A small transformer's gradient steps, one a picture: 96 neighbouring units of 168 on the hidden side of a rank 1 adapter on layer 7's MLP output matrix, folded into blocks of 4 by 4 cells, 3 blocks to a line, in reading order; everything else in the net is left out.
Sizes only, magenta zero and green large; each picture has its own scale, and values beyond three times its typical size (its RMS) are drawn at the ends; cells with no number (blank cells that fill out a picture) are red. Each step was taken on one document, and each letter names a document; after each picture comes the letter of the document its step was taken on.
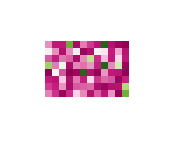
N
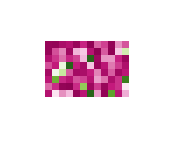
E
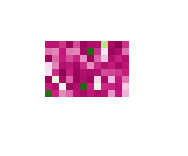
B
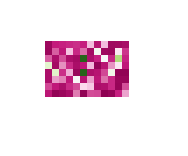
N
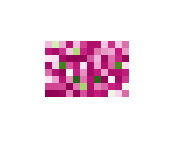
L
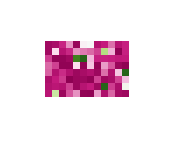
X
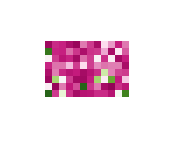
B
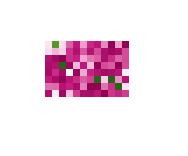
L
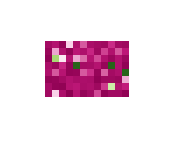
X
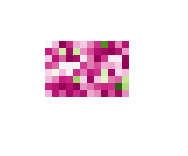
L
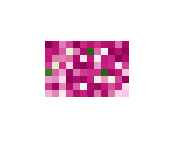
B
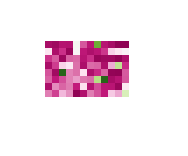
E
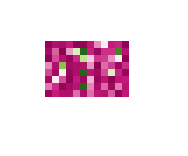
N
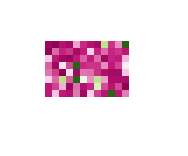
L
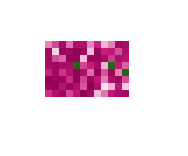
X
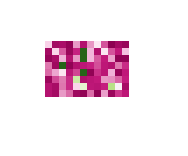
N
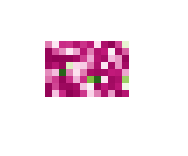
E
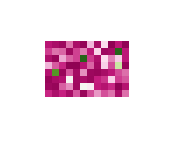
N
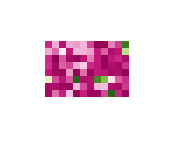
L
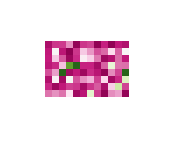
E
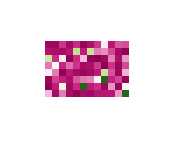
B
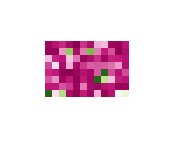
B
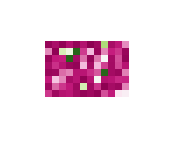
B
